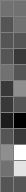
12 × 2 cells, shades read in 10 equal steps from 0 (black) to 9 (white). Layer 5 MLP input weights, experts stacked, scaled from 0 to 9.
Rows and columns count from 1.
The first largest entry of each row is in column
1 2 1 1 1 2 2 1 1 2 2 1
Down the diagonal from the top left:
4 4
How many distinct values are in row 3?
1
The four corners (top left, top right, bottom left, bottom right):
4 4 3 3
